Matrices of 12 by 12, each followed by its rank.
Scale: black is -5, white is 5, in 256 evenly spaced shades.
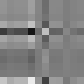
one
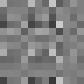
two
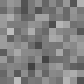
full rank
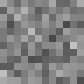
full rank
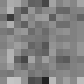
two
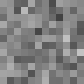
full rank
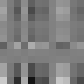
one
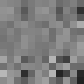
two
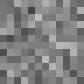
full rank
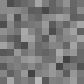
full rank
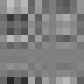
one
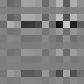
one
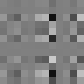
one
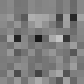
two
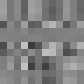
two
